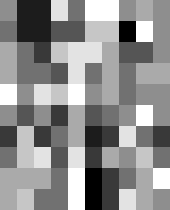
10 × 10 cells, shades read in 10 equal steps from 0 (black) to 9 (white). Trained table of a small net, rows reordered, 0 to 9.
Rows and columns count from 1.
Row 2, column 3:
1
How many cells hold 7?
8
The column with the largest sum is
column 5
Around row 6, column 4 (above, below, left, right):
7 4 5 6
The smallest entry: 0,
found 3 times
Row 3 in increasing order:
2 3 3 4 5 6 6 7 8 8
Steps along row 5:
down up down up down up down up same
